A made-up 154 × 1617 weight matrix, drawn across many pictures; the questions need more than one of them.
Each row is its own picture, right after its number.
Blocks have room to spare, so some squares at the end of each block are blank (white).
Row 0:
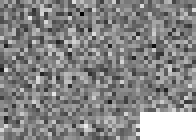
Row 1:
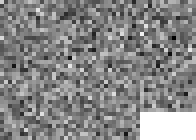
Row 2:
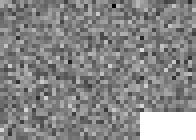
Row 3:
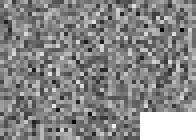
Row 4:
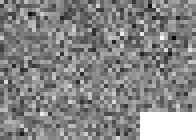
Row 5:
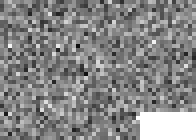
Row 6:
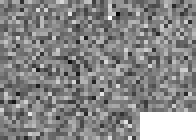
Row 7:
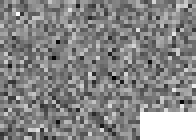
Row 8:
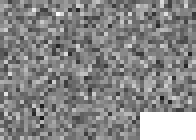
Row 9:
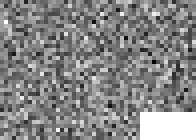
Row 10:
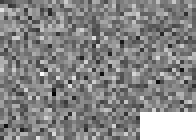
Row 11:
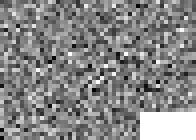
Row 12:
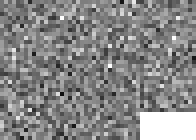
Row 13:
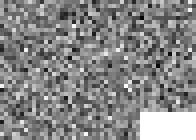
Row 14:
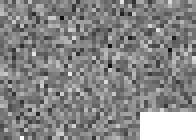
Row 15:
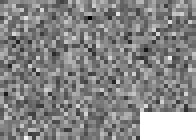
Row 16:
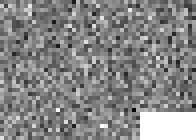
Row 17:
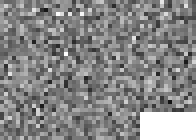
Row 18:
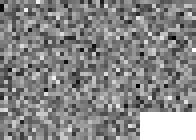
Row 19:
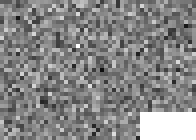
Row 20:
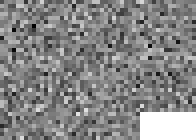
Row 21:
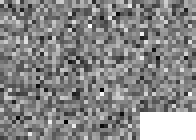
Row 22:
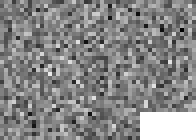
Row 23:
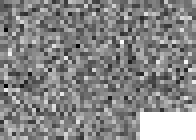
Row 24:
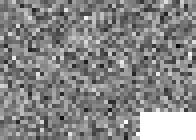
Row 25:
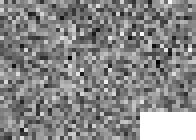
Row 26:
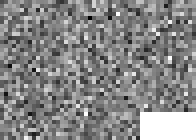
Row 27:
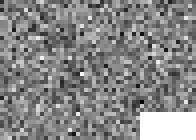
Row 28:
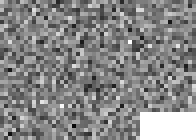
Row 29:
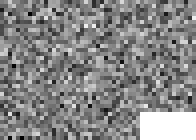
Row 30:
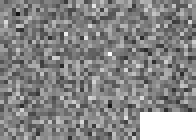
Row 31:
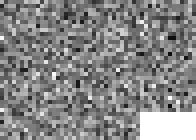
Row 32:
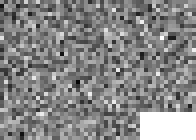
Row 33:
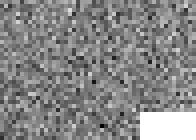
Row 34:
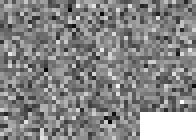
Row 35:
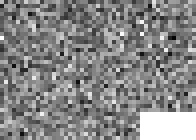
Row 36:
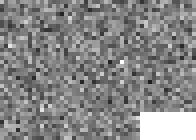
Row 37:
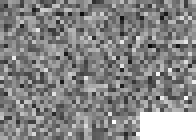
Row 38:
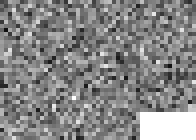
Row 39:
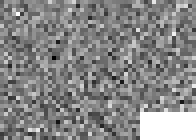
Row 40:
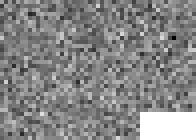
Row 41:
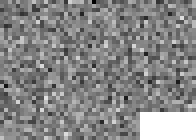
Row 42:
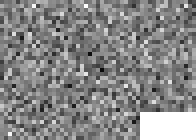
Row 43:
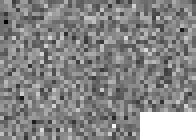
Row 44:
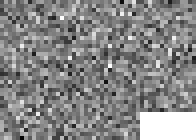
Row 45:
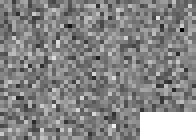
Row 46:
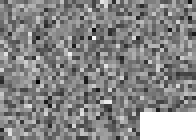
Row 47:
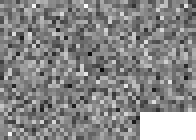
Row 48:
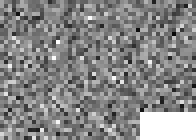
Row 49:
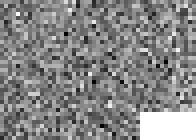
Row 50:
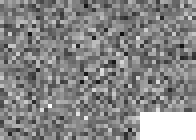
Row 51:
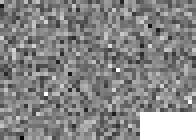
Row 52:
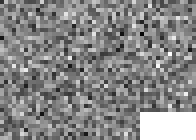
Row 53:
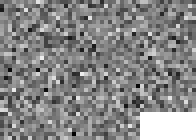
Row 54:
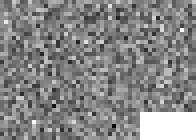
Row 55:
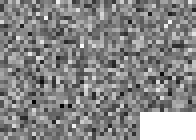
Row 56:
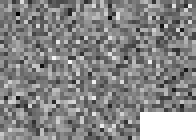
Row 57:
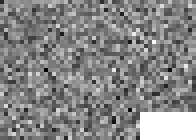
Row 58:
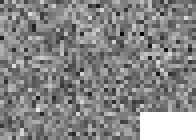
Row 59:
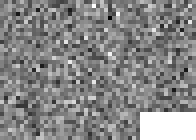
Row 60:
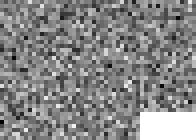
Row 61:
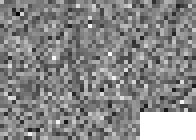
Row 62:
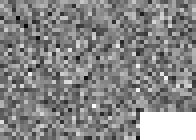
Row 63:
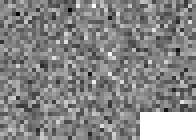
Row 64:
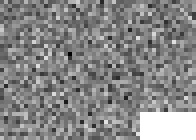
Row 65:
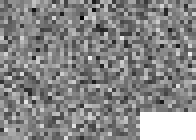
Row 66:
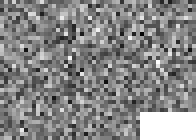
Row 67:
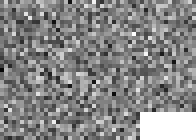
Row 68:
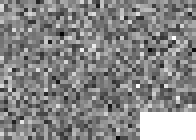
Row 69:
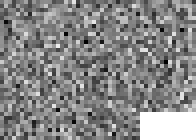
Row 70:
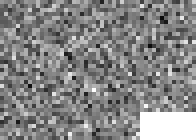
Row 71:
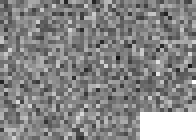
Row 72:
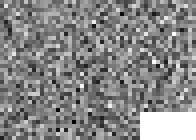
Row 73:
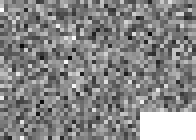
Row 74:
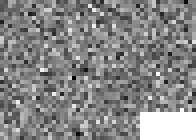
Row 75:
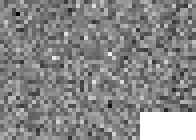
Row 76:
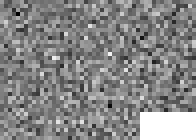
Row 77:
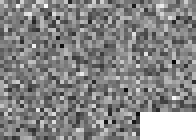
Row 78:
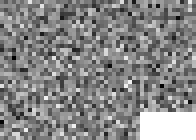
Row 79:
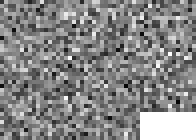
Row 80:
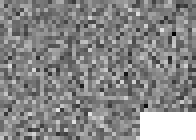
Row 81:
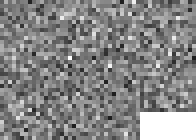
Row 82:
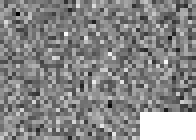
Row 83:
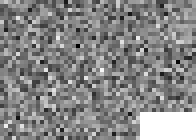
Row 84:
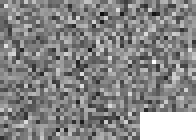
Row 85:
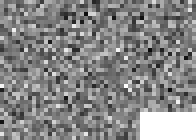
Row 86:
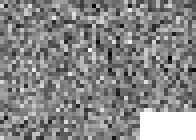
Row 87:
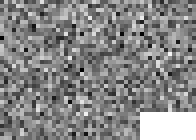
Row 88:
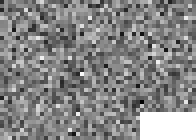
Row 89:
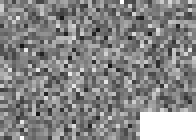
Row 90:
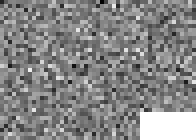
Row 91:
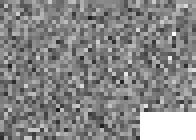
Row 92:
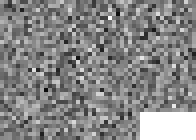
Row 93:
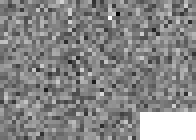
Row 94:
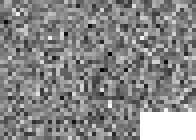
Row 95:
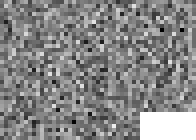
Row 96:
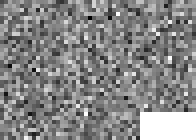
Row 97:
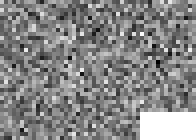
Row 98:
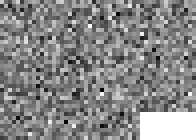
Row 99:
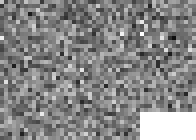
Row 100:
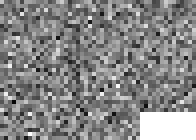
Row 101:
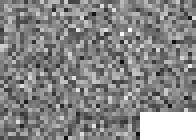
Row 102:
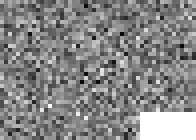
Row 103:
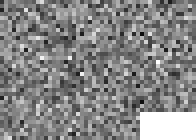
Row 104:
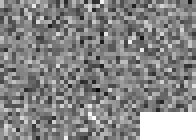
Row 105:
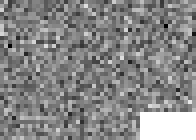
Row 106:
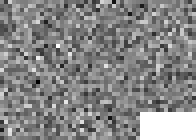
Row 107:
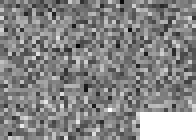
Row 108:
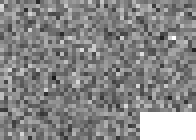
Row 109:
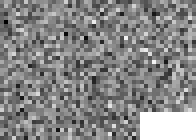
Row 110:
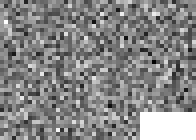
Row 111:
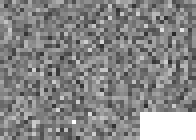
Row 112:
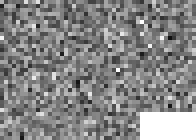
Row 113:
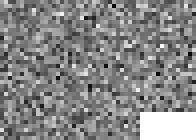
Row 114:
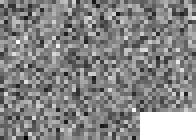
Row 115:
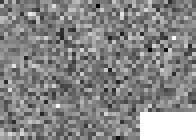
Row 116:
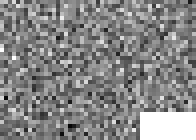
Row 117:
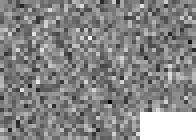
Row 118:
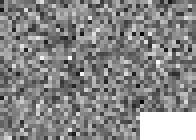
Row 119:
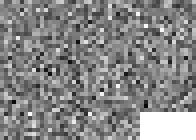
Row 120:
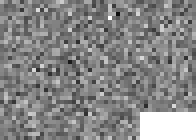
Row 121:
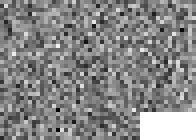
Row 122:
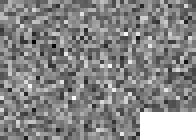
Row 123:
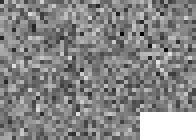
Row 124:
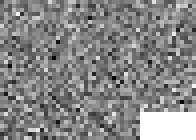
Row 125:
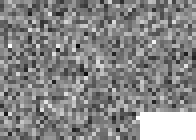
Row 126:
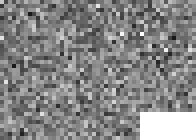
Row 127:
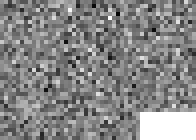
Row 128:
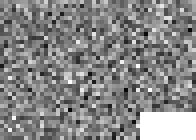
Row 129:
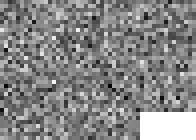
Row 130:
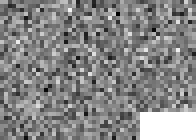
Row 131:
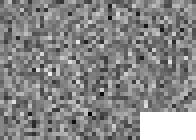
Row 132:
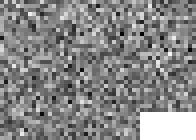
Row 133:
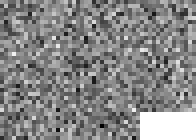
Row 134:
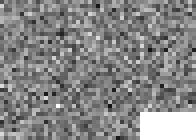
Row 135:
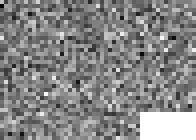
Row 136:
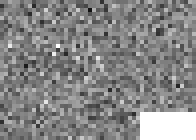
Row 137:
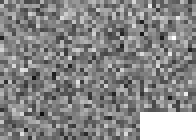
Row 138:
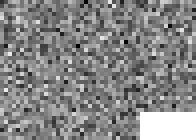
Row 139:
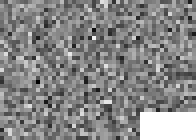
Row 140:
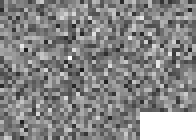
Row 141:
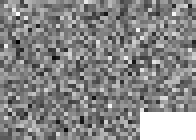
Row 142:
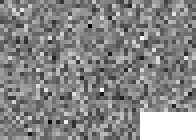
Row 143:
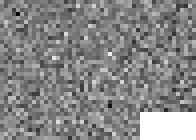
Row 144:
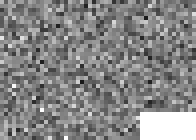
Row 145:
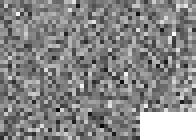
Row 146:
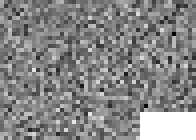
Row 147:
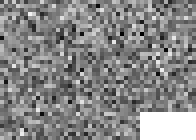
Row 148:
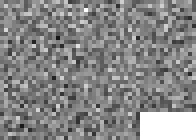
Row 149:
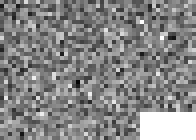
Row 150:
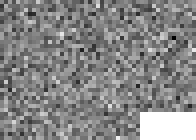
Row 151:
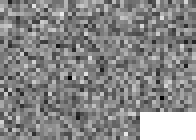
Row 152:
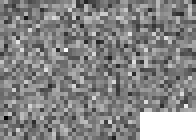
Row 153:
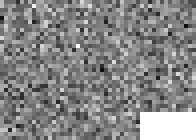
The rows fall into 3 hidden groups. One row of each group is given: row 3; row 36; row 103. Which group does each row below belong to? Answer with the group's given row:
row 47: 36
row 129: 36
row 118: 103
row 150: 103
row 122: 36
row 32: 103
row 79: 103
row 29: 36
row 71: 36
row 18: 103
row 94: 3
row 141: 3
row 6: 3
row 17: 36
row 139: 36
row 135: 103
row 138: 36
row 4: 103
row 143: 3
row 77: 36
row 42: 36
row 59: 3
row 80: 3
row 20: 103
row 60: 103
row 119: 3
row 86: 3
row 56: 3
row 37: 36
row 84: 3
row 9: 3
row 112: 103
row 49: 3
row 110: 3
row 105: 36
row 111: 3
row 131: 3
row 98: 3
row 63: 3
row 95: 3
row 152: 3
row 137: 103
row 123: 103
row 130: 3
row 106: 36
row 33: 3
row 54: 3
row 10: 36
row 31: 103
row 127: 3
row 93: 3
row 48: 3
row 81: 103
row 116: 103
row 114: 3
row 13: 103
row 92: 3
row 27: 103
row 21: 3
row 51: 103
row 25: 103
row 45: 3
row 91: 3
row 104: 36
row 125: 36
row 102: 36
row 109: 3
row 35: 103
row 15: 3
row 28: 36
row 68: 103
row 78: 103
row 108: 103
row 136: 36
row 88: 103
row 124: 3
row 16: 3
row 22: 3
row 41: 36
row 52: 103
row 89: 103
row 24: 36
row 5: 36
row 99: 103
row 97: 103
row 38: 36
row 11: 36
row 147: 103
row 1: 103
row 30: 3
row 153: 36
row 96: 3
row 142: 3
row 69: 3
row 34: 3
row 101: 36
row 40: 103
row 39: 3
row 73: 103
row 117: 36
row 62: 36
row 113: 36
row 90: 36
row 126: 103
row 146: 3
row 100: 3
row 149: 103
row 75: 3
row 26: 3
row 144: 36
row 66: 103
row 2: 36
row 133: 3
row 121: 3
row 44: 103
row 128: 36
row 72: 3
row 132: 103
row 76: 3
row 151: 36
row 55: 36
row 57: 36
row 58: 103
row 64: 36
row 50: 36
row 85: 103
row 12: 103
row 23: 36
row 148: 36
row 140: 103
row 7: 3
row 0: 36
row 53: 103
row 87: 103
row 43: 3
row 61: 3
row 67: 36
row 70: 36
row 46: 36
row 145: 3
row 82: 3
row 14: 103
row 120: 3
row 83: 36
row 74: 36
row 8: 36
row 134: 103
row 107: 36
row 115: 103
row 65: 36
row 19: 36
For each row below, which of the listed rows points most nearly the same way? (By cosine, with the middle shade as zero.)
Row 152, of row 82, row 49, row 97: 49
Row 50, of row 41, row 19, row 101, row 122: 41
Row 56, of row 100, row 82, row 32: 82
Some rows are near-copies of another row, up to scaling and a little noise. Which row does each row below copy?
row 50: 102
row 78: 60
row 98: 21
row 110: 9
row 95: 3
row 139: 46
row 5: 125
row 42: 47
